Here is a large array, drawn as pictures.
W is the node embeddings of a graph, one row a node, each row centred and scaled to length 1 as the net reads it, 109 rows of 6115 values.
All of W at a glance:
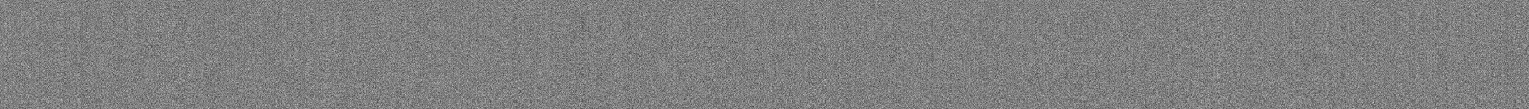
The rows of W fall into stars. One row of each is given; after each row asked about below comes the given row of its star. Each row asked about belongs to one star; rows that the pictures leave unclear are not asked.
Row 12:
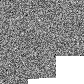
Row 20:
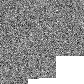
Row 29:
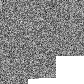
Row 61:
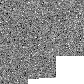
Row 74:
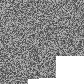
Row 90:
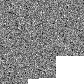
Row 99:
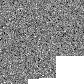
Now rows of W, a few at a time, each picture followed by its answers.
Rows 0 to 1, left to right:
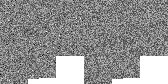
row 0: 61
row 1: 90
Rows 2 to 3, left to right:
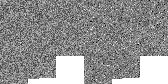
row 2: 20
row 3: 61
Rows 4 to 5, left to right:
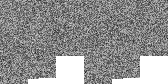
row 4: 29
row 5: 61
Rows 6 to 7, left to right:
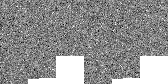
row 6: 99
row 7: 90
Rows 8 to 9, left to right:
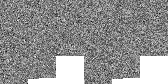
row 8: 29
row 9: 61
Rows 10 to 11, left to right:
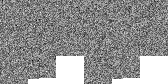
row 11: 20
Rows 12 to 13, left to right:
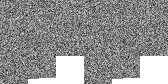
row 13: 90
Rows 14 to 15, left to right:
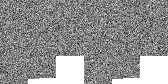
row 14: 99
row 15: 29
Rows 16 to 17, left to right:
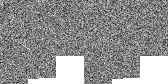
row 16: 20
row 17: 74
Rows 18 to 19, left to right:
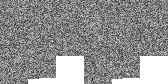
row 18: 29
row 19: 74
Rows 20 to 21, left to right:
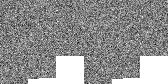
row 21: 74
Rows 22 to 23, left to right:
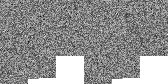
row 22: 74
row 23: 12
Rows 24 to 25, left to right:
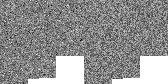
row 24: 90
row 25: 61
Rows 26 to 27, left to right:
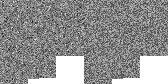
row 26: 29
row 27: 99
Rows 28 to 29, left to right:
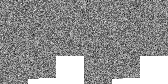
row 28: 74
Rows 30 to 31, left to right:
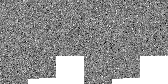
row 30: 74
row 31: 12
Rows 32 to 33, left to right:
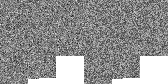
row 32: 20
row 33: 74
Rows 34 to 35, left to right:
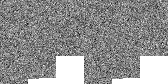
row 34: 29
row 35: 20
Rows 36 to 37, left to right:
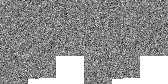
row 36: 20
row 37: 20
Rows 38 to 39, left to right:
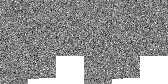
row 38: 74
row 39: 29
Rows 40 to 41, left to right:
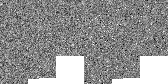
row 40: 20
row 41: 12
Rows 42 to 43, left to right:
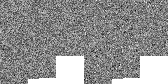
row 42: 90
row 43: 74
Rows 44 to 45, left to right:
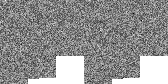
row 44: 61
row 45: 61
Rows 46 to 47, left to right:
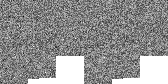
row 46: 90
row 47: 12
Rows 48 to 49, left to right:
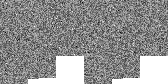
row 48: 29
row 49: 29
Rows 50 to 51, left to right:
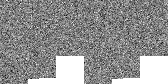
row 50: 74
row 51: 20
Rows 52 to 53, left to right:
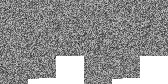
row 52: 12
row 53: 29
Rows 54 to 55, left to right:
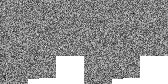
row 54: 74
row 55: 90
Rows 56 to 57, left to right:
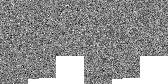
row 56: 90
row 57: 61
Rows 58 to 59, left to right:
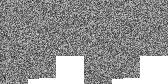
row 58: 29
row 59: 99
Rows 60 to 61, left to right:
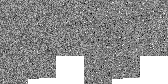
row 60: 90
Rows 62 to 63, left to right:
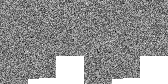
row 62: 99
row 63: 20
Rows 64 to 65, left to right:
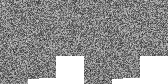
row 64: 74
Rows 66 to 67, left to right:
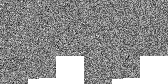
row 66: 20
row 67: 99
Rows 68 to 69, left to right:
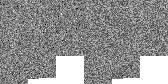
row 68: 12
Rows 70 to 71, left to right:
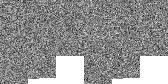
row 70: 20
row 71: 74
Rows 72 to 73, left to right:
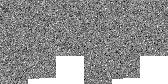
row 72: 20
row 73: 99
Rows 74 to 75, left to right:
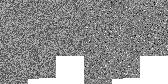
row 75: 99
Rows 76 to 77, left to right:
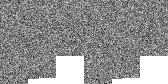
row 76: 12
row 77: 29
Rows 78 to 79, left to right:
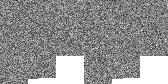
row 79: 20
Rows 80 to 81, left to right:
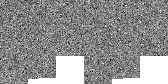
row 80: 20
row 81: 61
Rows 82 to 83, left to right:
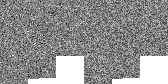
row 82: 99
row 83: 12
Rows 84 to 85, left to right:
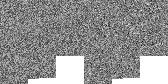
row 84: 12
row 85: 20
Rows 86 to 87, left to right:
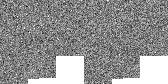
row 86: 90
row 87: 29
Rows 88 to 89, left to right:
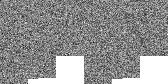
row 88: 29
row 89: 61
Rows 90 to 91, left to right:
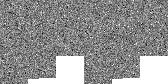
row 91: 12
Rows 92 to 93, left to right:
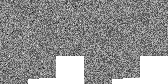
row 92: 74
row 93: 61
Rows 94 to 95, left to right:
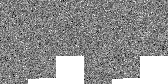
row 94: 12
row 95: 74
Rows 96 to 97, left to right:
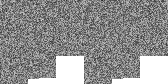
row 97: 20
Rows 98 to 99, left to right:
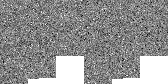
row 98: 90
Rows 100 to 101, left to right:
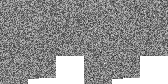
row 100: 29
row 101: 29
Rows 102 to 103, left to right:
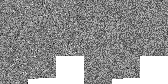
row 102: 29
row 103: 90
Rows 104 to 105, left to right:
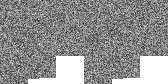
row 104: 61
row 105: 61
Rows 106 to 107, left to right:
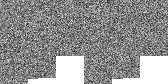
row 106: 29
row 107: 61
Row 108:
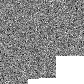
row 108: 74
